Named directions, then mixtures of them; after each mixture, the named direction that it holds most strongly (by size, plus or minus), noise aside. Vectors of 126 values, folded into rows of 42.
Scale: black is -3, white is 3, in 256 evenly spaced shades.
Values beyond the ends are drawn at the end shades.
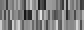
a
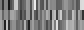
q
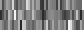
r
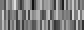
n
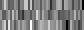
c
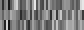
q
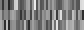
q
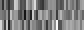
q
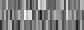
a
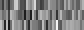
q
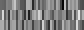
n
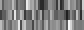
r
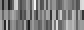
q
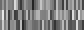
n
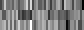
c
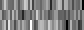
c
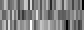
c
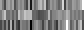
c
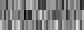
a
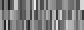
q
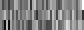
q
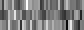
r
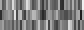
r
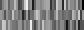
c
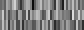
n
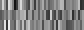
q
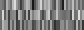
n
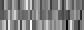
c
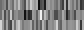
a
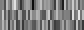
n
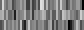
r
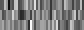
c
